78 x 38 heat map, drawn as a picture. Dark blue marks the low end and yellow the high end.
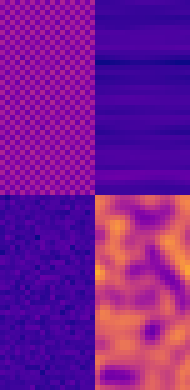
The table splits into 2 rows of 2 panels. Panel 1,1: low, checkered. Panel 1,2: very low, streaked across, faint in contrast. Panel 2,1: very low, fine-grained, faint in contrast. Panel 2,2: middling, blotchy, strong in contrast.
